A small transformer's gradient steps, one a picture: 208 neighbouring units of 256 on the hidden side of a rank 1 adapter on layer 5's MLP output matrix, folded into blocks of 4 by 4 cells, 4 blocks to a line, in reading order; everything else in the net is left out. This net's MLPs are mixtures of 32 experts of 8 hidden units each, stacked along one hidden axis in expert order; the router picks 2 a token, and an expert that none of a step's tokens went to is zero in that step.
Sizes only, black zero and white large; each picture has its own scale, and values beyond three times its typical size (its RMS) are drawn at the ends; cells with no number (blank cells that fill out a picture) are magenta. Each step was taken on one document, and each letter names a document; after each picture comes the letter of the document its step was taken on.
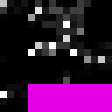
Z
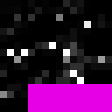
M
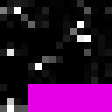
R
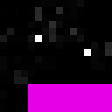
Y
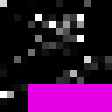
M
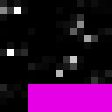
R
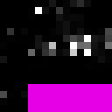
Z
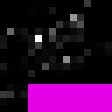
Z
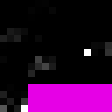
Y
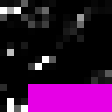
R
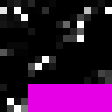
R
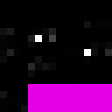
Y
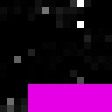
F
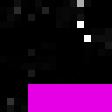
F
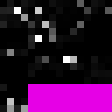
R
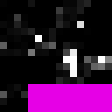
M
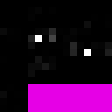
Y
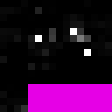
Y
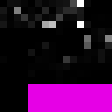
F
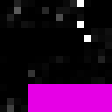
F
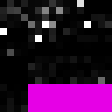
R
